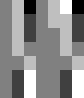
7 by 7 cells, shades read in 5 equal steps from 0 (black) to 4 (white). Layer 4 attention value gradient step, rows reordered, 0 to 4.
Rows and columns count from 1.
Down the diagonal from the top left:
2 3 1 2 2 1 4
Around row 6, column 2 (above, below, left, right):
2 1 2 4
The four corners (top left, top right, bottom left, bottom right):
2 0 2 4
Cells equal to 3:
11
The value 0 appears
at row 1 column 3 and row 1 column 7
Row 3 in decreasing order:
3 3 2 2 2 1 1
